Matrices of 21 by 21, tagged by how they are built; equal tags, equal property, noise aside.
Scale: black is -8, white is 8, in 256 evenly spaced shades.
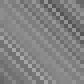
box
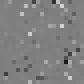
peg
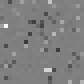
peg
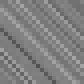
box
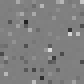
peg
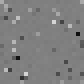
peg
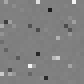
peg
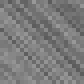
box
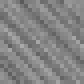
box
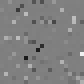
peg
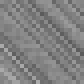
box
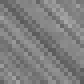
box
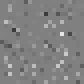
peg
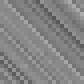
box
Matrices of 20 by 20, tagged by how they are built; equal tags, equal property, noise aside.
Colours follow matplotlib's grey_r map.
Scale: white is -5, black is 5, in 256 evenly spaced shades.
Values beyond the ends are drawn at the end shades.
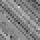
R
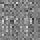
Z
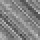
R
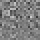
Z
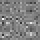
Z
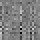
Z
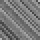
R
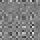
Z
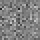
Z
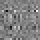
Z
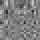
Z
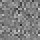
Z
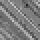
R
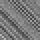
R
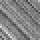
R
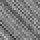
R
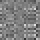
Z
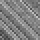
R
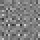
Z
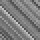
R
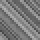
R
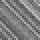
R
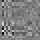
Z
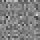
Z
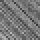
R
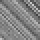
R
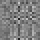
Z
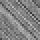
R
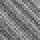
R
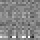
Z
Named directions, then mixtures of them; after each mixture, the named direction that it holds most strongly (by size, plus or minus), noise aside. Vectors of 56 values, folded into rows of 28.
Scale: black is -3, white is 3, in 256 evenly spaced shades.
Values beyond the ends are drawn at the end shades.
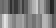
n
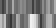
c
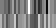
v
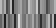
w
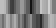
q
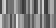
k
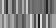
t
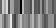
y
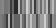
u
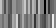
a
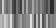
t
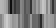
q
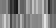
n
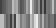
q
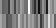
v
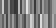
u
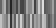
k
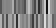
v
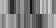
q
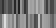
n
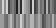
y
